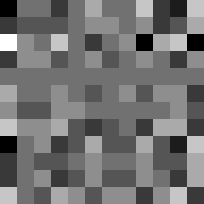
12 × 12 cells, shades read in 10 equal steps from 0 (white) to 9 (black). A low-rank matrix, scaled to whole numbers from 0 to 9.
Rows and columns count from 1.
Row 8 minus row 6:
-1 -1 -1 -1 1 1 1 1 1 -1 -1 0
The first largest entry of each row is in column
1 1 9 1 1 12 2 6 1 1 1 9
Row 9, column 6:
3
